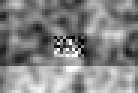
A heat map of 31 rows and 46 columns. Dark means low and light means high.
Grain: blotchy. Roughest part: centre. Odd patch: rougher, in the centre. Seam: horizontal, 70% of the way down, the bottom part higher.
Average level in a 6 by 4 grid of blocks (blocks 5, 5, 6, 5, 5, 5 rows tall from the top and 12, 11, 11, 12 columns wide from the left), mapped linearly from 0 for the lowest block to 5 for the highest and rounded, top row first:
2122 | 1122 | 1012 | 0211 | 3443 | 4534
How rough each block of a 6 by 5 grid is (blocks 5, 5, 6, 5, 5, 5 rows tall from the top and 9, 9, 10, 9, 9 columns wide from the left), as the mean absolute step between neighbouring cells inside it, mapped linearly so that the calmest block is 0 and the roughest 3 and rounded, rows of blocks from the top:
0 0 0 0 0 / 0 0 0 0 0 / 0 0 3 0 0 / 0 0 3 0 0 / 0 0 1 0 0 / 0 0 0 0 0
